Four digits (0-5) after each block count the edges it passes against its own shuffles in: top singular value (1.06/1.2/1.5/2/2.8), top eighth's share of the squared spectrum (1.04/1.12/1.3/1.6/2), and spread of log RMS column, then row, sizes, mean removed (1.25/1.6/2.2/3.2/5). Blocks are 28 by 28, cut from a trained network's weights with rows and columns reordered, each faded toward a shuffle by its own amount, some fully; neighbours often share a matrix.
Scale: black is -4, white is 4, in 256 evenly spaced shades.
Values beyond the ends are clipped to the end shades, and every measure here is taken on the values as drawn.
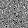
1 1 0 0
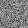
1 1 0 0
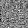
2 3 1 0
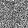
0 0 0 0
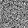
0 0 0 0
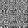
3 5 1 2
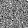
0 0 0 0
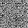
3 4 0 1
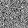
0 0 0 0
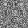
3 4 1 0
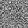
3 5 1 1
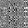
3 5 2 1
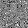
1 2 0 0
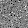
0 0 0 0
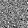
2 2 0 0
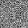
3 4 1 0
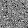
0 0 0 0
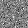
0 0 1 0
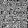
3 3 1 1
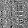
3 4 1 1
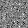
0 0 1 0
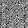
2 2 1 0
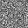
2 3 0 0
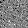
1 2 0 0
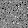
1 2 0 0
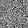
1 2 0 1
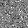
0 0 0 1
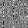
3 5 2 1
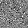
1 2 0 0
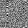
3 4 1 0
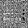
3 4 1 2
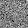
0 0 0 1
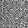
3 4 1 2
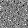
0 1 0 0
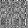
3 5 1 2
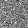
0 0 0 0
